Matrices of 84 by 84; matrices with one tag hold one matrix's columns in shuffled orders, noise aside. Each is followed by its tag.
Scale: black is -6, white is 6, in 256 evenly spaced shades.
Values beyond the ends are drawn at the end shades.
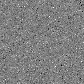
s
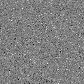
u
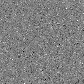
u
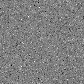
s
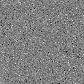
u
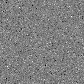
s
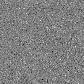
u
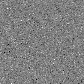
u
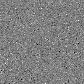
u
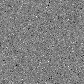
s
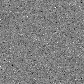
s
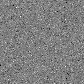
s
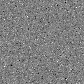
s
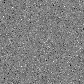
s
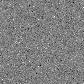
s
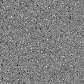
s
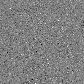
u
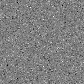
s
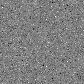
s
